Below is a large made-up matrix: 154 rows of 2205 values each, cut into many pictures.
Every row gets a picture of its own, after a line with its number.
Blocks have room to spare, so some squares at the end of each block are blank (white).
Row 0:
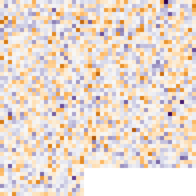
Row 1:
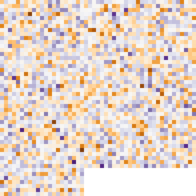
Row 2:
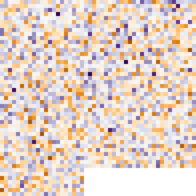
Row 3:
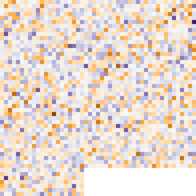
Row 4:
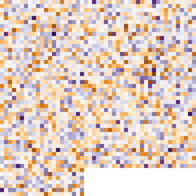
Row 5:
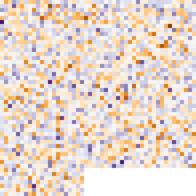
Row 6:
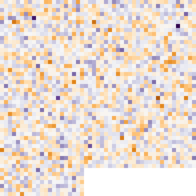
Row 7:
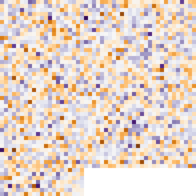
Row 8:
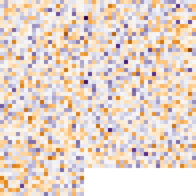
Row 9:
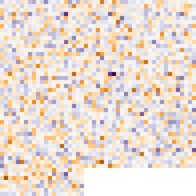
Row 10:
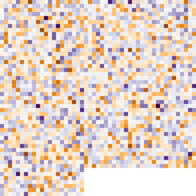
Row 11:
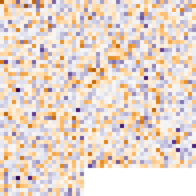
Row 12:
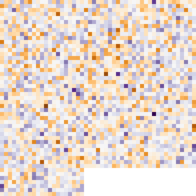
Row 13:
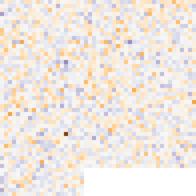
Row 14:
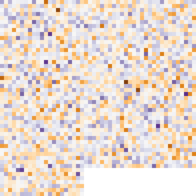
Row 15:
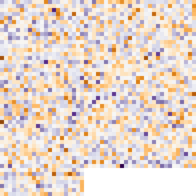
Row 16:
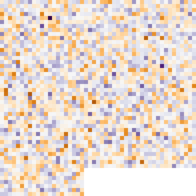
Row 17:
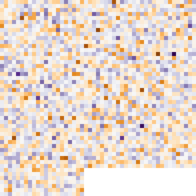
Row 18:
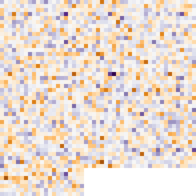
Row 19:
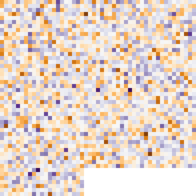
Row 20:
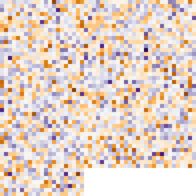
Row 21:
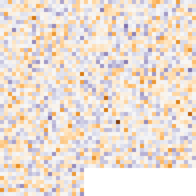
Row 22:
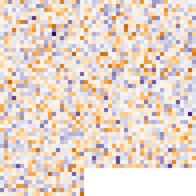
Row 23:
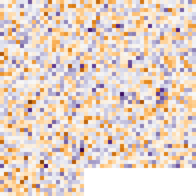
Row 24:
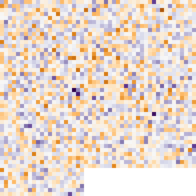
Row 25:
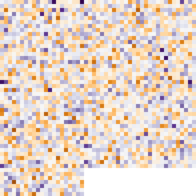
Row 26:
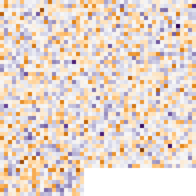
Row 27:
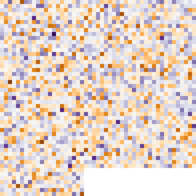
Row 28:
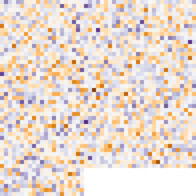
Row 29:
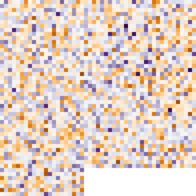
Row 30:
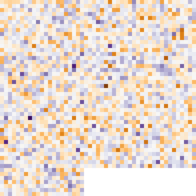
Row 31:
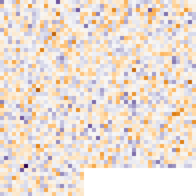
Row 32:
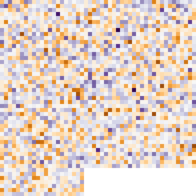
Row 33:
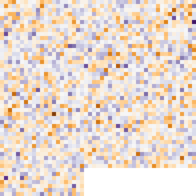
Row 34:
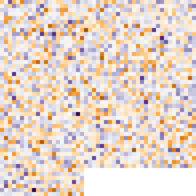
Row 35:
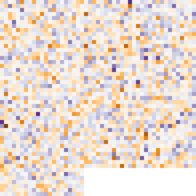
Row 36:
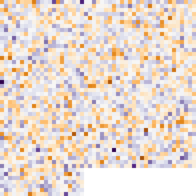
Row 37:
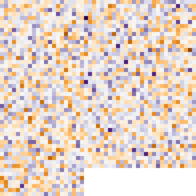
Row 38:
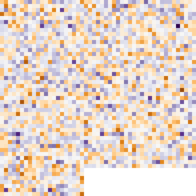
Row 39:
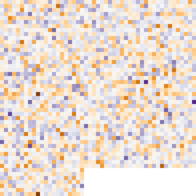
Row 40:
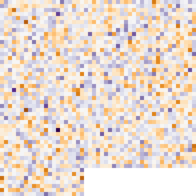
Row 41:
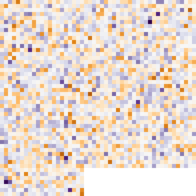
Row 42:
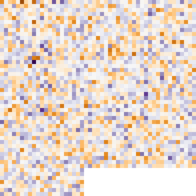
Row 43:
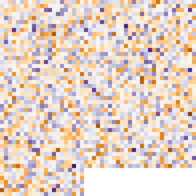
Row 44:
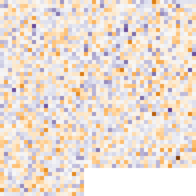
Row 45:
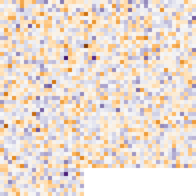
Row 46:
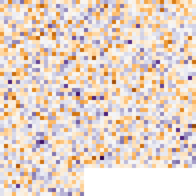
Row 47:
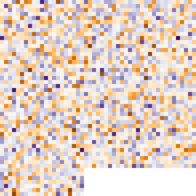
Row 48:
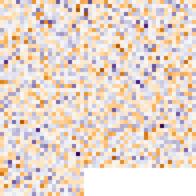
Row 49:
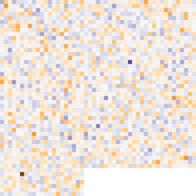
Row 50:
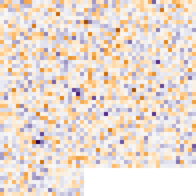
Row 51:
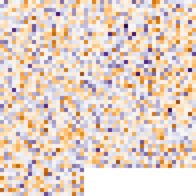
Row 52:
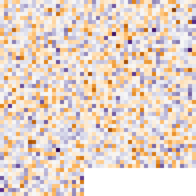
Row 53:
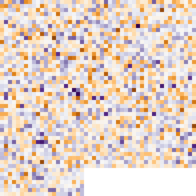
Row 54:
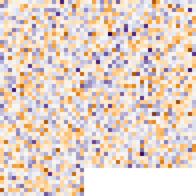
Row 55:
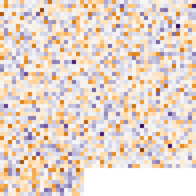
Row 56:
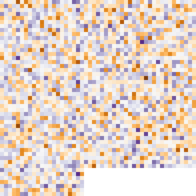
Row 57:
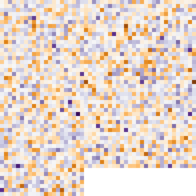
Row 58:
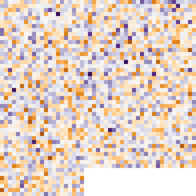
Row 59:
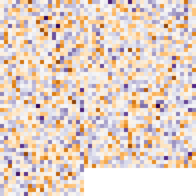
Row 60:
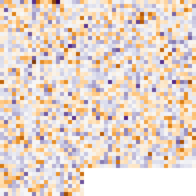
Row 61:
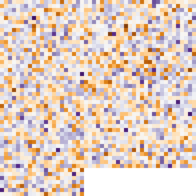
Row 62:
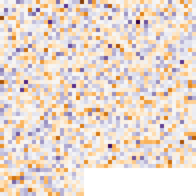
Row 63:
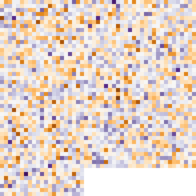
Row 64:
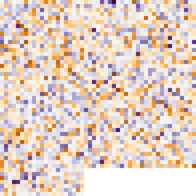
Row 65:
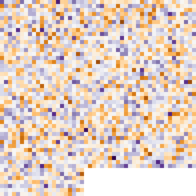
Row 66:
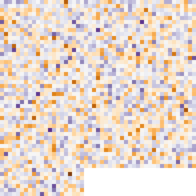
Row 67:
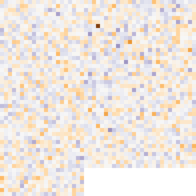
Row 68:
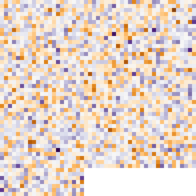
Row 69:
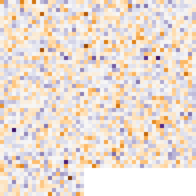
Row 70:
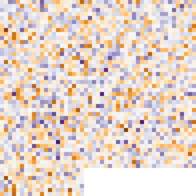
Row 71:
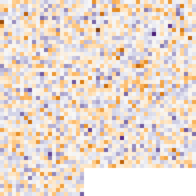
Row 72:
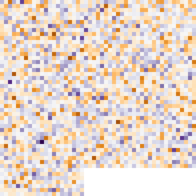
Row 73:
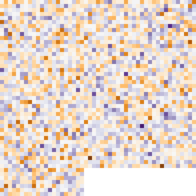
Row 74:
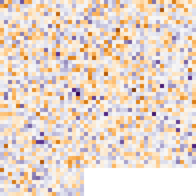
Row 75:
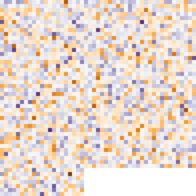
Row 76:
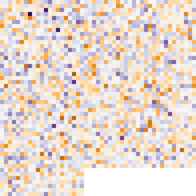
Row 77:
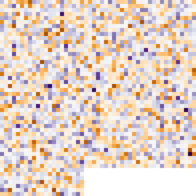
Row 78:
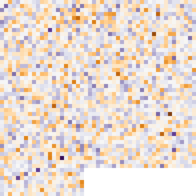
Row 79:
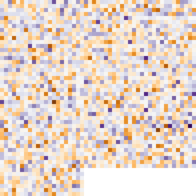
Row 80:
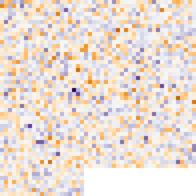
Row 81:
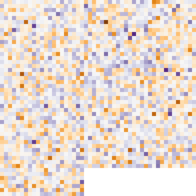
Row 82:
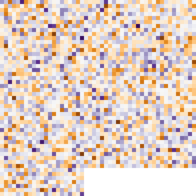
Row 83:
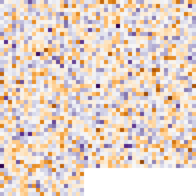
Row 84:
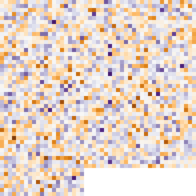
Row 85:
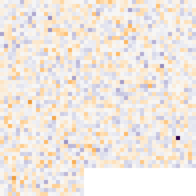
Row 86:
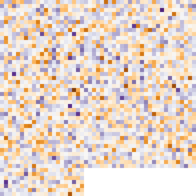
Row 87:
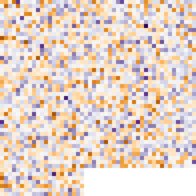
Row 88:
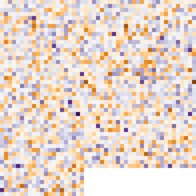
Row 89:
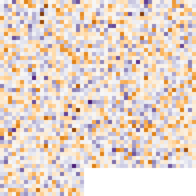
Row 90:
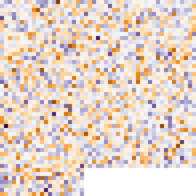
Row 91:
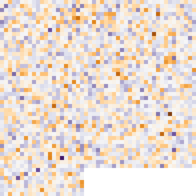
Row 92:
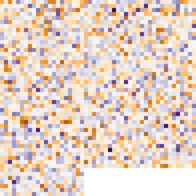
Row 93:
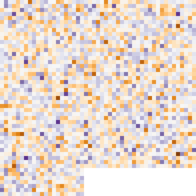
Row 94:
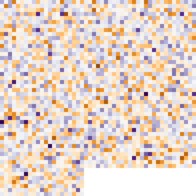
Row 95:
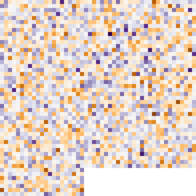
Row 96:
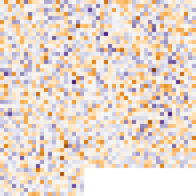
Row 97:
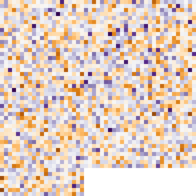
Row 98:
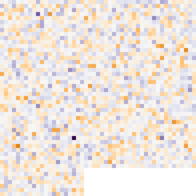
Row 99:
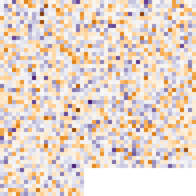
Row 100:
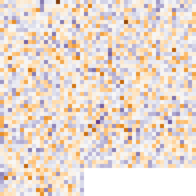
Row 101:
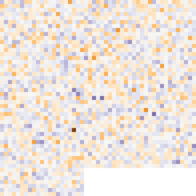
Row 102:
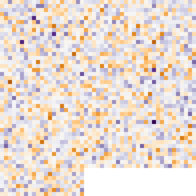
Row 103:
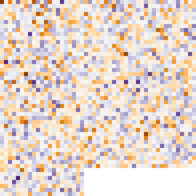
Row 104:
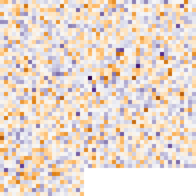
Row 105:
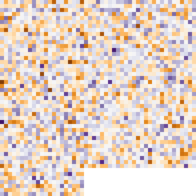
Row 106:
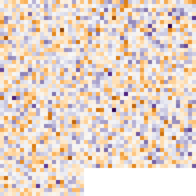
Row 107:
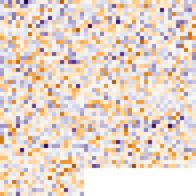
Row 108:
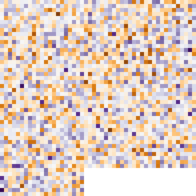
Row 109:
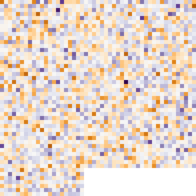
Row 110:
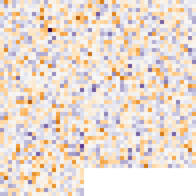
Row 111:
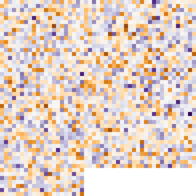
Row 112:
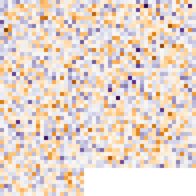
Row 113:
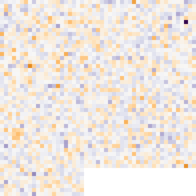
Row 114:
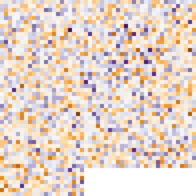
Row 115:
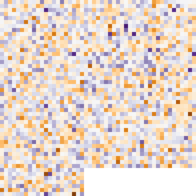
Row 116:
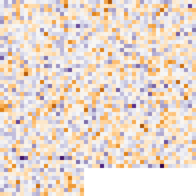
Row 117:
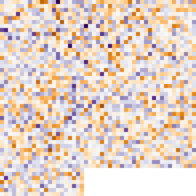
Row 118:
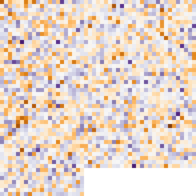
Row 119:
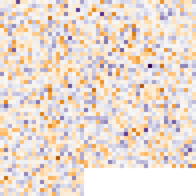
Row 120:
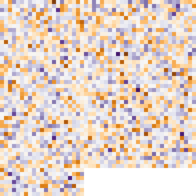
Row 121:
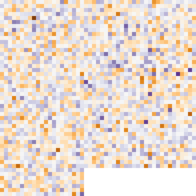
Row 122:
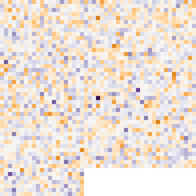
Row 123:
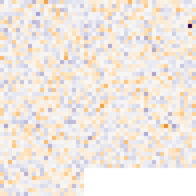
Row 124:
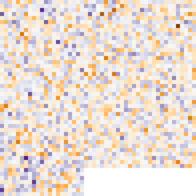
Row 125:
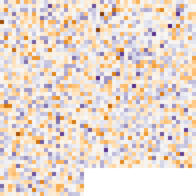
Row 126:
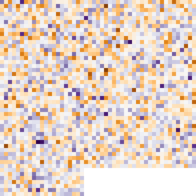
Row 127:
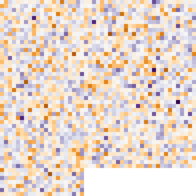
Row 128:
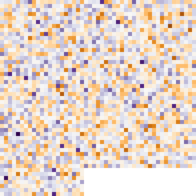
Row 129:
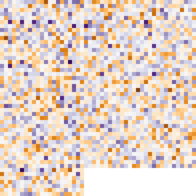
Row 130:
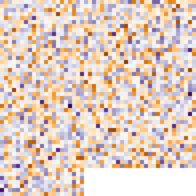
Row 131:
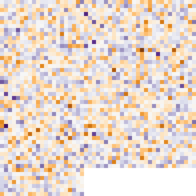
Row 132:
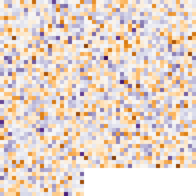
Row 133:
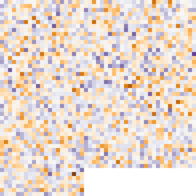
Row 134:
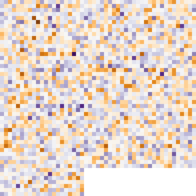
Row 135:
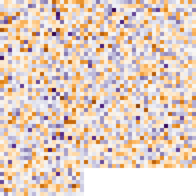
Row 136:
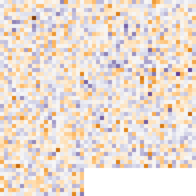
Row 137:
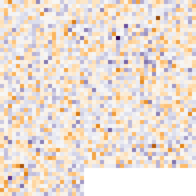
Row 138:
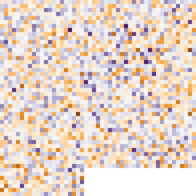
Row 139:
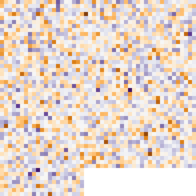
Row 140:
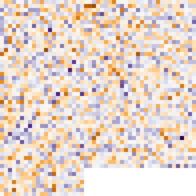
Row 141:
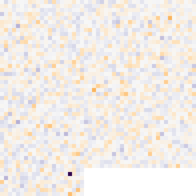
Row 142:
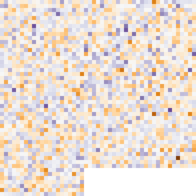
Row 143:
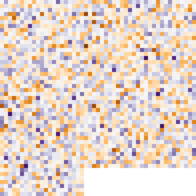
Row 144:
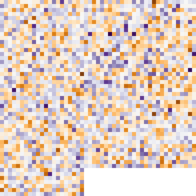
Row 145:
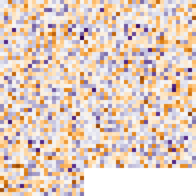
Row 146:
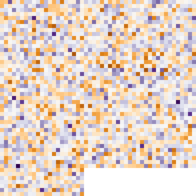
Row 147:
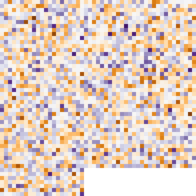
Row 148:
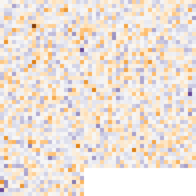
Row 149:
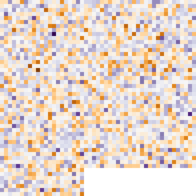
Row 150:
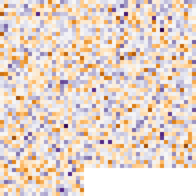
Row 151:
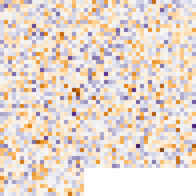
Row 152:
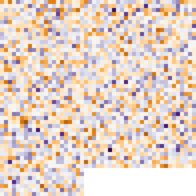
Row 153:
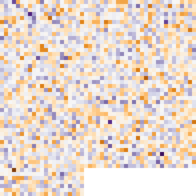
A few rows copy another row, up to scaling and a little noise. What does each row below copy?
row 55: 26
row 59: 10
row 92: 152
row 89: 99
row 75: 66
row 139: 19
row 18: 9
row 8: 37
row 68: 52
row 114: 138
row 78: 91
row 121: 136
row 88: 57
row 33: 3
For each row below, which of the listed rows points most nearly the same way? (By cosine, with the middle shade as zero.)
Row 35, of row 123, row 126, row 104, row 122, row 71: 122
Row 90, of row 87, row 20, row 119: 119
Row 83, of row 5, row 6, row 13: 13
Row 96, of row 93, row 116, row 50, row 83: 93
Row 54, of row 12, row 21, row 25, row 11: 21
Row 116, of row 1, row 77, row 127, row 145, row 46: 1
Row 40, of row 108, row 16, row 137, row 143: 137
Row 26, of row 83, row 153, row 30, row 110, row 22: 110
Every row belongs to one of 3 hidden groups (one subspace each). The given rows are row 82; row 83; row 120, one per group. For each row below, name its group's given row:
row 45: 120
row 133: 82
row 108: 82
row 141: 83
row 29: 82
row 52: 82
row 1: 83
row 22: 82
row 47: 120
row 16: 83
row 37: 82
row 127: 82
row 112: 83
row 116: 83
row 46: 82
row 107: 120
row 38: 83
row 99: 120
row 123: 120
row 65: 120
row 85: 83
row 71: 83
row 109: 120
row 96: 83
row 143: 120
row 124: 83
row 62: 120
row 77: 83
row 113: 83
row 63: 83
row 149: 82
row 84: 83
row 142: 82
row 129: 120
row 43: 82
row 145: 82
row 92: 120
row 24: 82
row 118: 120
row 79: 120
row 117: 120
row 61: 82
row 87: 120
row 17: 83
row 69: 120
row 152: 120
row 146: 82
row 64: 83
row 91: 83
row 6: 83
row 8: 82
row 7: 83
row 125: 83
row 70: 120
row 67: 82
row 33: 120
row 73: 83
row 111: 82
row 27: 82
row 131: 120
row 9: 83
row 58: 82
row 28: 83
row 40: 82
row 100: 120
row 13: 82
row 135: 120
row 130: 82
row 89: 120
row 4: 82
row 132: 120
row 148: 82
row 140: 83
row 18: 83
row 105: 120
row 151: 82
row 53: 82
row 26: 83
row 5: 83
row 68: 82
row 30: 83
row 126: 82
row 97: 82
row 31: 120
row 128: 83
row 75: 83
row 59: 83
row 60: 120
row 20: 120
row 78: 83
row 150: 83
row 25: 120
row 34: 82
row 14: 120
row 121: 82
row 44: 82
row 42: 120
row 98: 83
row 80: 82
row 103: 120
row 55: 83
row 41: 83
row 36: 120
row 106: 83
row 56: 120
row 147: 82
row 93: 83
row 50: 82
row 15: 120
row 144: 82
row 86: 82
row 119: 83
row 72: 82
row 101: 82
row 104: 83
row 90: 120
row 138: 82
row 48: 120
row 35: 120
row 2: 82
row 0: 120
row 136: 82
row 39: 83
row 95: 82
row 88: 82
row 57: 82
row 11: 120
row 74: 82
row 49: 120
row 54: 82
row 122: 120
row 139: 120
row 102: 82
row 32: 82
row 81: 82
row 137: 82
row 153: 120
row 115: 82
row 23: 83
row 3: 120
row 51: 82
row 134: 82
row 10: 83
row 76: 83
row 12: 82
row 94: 120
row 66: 83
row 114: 82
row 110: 83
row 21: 82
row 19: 120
